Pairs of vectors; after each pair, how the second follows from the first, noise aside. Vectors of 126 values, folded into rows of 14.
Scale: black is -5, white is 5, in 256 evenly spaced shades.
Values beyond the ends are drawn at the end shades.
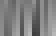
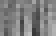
copied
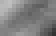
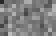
shuffled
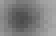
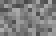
shuffled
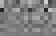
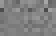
shrunk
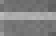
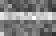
scaled up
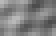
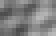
reversed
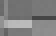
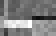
scaled up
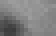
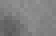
shrunk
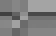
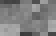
wrapped around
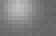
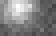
scaled up
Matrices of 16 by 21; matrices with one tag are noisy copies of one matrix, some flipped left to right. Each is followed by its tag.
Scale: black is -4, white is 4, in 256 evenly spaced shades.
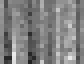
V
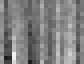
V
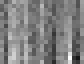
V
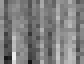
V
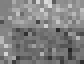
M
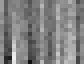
V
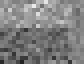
M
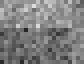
M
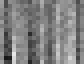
V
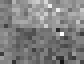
M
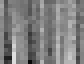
V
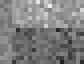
M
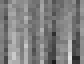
V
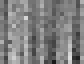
V
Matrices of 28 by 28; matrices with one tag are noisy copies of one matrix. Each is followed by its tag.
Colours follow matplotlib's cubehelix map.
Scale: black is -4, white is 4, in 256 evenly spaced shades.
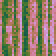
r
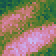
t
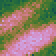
t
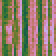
r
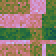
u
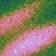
t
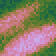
t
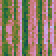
r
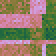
u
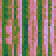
r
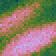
t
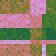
u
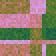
u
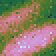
t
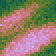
t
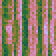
r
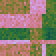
u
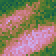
t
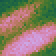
t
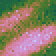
t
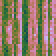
r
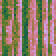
r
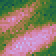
t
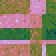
u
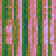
r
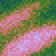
t
